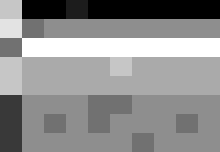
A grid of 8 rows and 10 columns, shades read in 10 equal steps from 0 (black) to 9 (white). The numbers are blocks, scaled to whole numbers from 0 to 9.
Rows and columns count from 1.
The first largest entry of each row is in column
1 1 2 1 1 2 2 2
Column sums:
39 40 40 42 39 41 40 41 40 41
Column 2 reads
0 4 9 6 6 5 5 5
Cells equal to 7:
4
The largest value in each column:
8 9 9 9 9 9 9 9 9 9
